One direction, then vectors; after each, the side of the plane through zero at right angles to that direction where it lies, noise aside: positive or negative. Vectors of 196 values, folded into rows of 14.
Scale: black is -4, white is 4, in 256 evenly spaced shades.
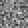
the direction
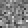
positive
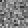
positive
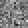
positive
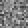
positive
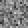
positive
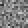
positive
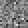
negative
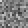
negative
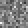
negative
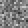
negative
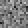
positive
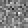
positive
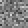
negative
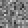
positive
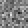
negative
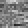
positive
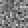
negative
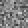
positive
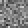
negative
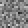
negative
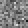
negative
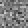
negative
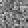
negative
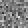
negative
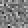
negative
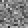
positive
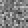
negative
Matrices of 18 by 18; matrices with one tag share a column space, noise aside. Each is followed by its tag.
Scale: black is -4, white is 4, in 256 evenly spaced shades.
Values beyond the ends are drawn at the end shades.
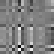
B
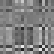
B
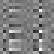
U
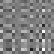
U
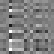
U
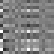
U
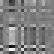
B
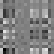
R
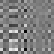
U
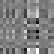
R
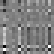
B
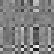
B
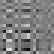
U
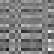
U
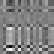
B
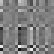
B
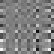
U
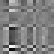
B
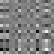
U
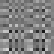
U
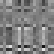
B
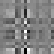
R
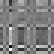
B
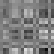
R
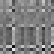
B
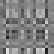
R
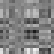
R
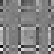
B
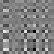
U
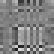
B
